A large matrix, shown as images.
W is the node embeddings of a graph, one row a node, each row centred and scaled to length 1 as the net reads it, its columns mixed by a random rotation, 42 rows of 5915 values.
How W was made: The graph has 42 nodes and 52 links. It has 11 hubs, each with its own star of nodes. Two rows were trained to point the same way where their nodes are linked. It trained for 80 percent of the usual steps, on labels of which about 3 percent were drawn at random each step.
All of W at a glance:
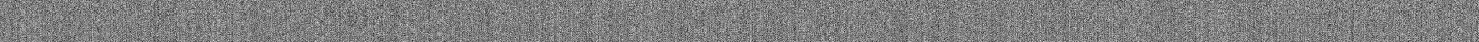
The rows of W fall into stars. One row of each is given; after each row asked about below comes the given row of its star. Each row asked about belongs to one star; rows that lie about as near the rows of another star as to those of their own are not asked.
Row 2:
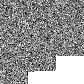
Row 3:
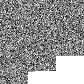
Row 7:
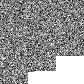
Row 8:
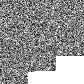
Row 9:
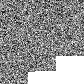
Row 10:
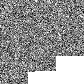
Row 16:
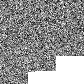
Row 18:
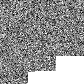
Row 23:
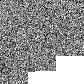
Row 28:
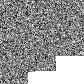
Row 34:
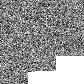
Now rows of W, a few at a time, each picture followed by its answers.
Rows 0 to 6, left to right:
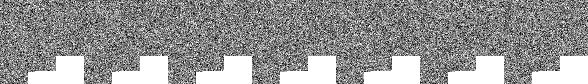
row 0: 7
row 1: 2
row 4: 34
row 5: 3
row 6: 3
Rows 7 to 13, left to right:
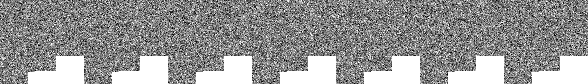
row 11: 10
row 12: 16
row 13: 28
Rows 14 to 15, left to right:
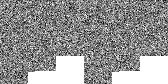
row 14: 18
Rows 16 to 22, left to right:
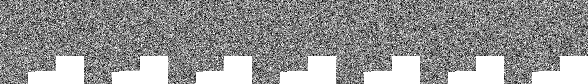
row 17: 34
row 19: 23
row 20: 16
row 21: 23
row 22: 28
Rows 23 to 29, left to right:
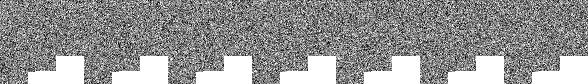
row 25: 16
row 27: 7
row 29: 2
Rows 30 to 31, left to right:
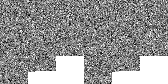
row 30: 10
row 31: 2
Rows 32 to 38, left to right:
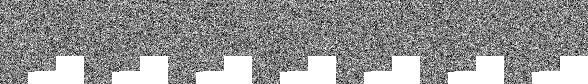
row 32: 34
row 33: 23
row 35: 23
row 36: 28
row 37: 7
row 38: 28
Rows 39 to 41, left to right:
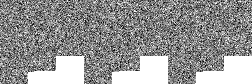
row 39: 8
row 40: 3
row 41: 18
